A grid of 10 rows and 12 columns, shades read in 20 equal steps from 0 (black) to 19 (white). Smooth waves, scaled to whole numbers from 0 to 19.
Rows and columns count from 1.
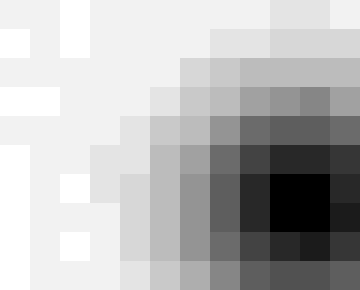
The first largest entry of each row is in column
3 1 1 1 1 1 1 1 1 1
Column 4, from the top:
18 18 18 18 18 17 17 18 18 18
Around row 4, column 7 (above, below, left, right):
16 14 17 14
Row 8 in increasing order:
0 0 2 3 7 11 14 16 18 18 18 19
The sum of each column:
187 181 184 178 171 157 139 115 92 77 75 88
